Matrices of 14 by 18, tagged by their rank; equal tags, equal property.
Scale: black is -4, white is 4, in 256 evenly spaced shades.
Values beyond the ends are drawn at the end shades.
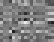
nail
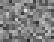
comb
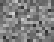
comb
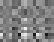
nail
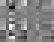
nail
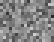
comb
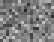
comb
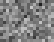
comb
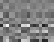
nail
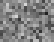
comb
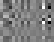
nail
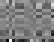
nail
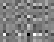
nail
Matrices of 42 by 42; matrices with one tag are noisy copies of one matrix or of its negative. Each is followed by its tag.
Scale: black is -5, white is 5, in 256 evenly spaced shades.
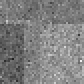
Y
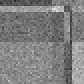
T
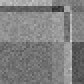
T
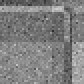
T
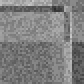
T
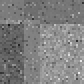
Y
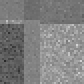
Y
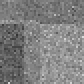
Y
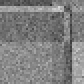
T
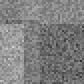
Y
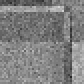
T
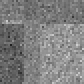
Y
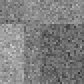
Y
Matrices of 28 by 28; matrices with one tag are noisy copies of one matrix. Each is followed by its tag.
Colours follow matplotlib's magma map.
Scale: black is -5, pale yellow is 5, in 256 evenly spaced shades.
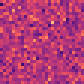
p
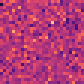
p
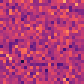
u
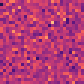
p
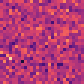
u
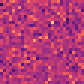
p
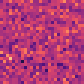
u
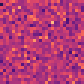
p
